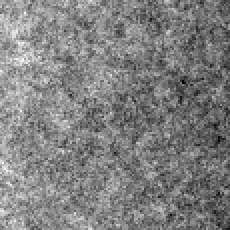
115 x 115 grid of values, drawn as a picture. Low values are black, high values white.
Histogram: bell-shaped. Stripes: none. Odd rows or columns: none. Slope: up to the left. Ninth with the highest average: top left.
